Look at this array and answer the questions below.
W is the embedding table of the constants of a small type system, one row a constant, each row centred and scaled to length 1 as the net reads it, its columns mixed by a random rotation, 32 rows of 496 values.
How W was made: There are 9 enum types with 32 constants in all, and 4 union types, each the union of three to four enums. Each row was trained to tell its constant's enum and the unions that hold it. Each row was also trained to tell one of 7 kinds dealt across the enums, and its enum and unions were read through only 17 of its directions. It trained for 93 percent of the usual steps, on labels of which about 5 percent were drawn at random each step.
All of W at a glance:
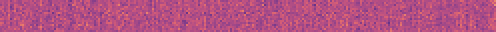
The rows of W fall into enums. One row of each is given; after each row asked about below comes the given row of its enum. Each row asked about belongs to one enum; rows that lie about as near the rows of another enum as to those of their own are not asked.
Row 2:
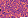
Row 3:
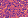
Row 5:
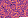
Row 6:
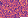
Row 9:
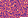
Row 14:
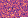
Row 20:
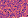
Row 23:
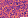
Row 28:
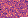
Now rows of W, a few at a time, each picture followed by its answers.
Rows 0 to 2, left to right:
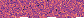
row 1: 5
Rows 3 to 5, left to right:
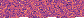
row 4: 5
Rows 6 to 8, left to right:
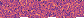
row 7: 9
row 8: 6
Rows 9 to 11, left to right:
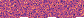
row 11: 14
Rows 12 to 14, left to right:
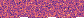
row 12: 6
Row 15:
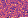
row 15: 3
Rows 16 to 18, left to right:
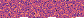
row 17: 28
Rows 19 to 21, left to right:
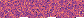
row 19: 5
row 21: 23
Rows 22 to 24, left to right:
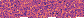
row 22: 9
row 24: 20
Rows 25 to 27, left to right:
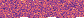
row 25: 9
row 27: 23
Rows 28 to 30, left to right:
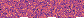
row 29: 3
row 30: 2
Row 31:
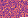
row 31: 3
